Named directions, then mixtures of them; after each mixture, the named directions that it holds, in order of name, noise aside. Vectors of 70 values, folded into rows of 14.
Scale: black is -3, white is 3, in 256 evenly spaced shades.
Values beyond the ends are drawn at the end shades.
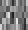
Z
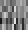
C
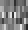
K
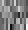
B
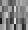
C, Z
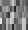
C, Z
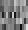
K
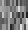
B, K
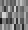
C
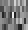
K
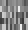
B, C, K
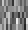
B, Z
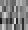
C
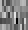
C, K, Z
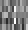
C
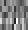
C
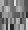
B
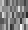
B, K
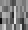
C, K, Z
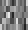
Z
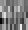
B, C, K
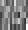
B, C, K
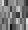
B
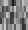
C, Z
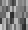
C, Z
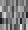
B, C, K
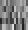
C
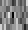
K, Z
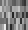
B, K, Z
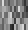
B, C, K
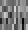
C
